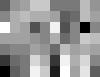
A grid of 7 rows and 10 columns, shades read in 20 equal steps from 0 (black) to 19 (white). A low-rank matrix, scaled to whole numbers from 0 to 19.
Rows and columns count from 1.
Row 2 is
10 13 14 13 13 12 7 8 14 12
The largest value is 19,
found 2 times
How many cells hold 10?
9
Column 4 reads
15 13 6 11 12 16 18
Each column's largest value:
19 13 14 18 15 18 19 13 17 14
